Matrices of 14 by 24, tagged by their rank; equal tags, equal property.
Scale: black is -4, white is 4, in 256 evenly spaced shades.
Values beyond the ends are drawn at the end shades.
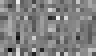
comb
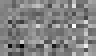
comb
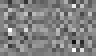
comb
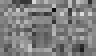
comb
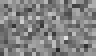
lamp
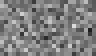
lamp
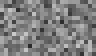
lamp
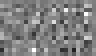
comb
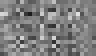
comb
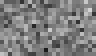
lamp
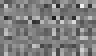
comb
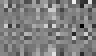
comb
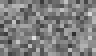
lamp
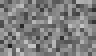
lamp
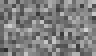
lamp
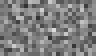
lamp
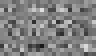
comb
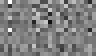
comb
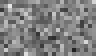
lamp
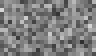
lamp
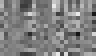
comb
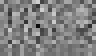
comb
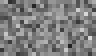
lamp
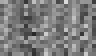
comb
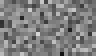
lamp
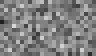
lamp
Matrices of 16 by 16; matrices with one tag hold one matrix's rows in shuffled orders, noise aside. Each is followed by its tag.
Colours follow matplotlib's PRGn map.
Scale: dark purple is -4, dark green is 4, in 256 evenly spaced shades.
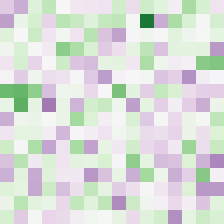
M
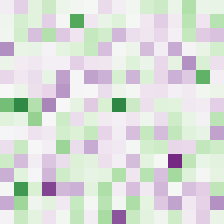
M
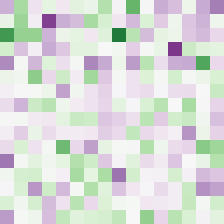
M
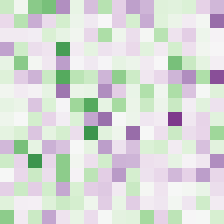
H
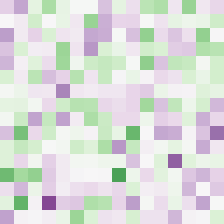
M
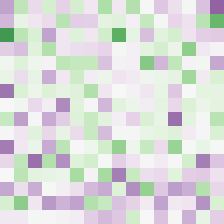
M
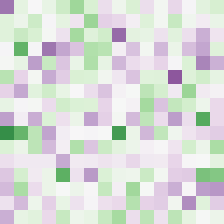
M
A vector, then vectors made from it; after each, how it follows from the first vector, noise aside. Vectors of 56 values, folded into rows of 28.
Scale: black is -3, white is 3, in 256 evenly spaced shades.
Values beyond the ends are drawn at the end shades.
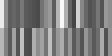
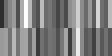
wrapped around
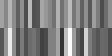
wrapped around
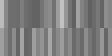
shrunk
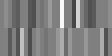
partly zeroed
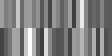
wrapped around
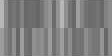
shrunk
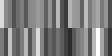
wrapped around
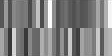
wrapped around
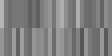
shrunk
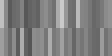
shrunk
